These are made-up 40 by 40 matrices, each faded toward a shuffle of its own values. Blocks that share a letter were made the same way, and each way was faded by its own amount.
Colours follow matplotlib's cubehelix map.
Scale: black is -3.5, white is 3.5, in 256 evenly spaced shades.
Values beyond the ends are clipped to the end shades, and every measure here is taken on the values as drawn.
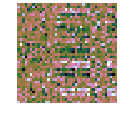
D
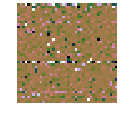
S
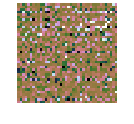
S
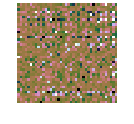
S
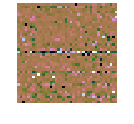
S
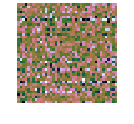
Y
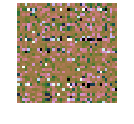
S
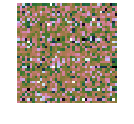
Y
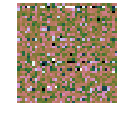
Y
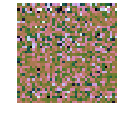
Y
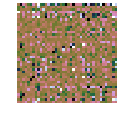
S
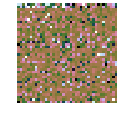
S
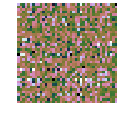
Y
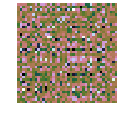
D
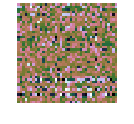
Y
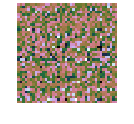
Y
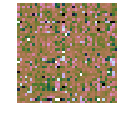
S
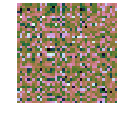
D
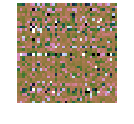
S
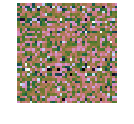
Y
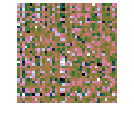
D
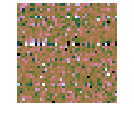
S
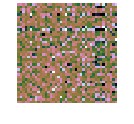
D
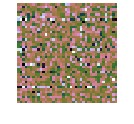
Y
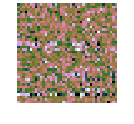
Y
